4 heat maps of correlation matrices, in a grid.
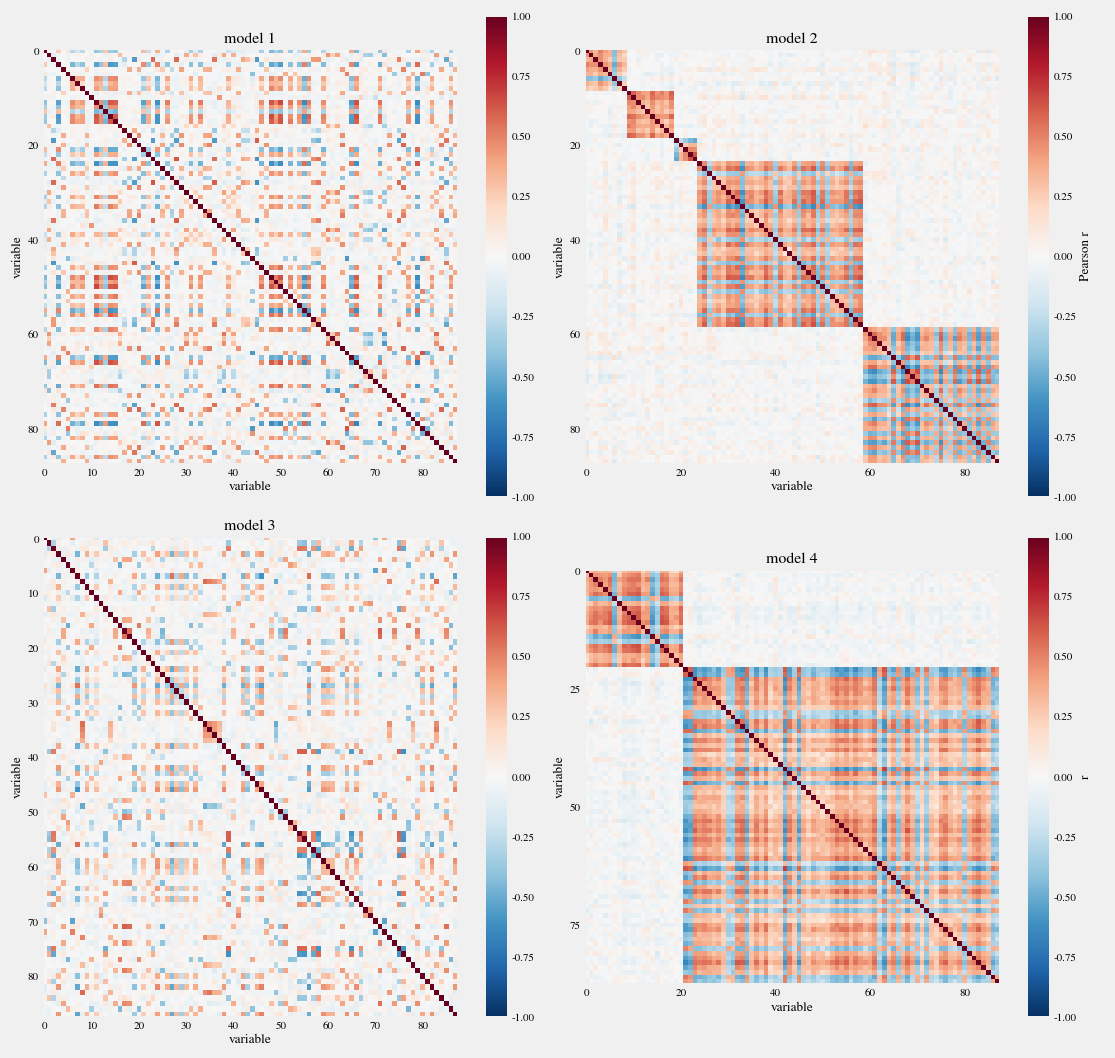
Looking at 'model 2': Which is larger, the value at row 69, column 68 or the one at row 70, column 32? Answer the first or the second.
the first
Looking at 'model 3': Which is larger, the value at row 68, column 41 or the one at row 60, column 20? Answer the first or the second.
the first
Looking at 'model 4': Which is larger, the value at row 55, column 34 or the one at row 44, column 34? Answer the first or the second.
the second
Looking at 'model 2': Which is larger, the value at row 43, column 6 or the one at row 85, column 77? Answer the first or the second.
the first
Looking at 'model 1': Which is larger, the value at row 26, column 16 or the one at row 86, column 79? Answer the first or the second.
the first
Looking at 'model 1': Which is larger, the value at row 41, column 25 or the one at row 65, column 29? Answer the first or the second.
the first
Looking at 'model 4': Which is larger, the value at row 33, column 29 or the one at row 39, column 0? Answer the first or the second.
the first
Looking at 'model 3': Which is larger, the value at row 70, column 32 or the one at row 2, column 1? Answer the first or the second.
the first
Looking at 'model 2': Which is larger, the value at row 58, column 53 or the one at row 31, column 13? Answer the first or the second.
the first
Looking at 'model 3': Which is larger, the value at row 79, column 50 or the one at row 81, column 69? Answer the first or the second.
the second
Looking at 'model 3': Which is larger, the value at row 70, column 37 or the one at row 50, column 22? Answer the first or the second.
the first
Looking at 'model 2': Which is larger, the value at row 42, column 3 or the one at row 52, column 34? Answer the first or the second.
the second
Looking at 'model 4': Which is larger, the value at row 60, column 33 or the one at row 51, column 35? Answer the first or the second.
the first
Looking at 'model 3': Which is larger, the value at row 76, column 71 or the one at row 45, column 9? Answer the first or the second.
the second
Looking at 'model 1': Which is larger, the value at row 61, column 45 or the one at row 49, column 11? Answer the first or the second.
the second
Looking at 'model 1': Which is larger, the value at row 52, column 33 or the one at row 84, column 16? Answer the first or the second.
the first
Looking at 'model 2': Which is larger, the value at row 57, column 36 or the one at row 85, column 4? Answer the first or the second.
the first
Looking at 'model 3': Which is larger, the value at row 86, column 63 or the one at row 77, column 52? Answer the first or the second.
the first
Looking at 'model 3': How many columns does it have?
88
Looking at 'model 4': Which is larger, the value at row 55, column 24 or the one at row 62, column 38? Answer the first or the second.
the first
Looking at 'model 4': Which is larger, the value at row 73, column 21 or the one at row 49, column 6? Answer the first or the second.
the second
